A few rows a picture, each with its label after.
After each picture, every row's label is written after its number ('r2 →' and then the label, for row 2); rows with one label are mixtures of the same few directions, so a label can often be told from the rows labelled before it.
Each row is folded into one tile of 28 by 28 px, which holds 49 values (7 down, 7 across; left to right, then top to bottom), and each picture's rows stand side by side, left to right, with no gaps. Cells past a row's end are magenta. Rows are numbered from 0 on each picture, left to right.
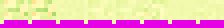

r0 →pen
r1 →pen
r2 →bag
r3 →pen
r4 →pen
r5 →bag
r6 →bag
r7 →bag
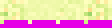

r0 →bag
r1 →bag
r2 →bag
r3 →bag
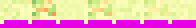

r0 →bag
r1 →pen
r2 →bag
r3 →pen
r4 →pen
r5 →pen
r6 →bag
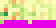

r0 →bag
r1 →bag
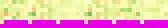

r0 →bag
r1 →bag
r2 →pen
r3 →bag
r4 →pen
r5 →pen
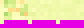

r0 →pen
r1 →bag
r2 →pen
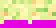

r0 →bag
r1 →pen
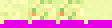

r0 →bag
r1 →bag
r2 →bag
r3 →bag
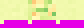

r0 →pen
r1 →pen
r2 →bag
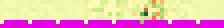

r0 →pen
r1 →bag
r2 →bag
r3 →pen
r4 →pen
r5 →bag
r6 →bag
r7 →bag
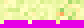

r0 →pen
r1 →bag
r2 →bag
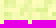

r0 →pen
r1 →pen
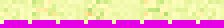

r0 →bag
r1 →pen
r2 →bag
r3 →bag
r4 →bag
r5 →pen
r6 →pen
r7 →bag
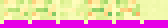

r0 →pen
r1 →pen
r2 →pen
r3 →pen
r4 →pen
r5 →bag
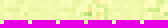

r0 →pen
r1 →bag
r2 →pen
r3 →bag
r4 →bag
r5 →pen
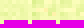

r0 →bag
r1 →pen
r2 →pen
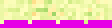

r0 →pen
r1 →pen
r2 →bag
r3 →bag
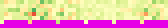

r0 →pen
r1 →bag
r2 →bag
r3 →bag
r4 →pen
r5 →bag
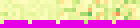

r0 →bag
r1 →bag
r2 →pen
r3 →bag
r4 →bag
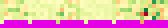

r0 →pen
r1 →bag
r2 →bag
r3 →bag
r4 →pen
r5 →bag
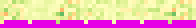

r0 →bag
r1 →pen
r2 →bag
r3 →bag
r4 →pen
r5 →pen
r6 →bag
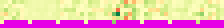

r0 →bag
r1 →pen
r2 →pen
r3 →pen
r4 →bag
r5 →pen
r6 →pen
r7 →bag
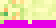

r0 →bag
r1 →pen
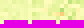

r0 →bag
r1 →pen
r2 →bag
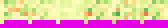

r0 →pen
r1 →bag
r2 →pen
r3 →bag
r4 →bag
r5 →bag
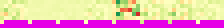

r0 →bag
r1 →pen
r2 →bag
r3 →bag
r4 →pen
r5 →bag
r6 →bag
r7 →bag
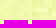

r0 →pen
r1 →pen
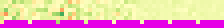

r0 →bag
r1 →pen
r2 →bag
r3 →bag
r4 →bag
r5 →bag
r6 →pen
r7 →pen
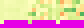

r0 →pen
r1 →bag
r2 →pen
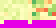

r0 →bag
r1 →pen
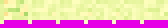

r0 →pen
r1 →pen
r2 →pen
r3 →bag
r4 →bag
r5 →pen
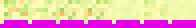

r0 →pen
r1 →pen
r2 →bag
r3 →bag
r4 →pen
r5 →pen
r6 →bag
